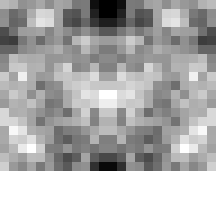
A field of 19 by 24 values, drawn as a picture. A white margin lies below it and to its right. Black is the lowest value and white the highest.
The ninth with the lowest average is the top middle. The centre is the ninth with the highest average. There are no regular stripes. It is mirror symmetric from left to right. The field is mottled with small blotches.
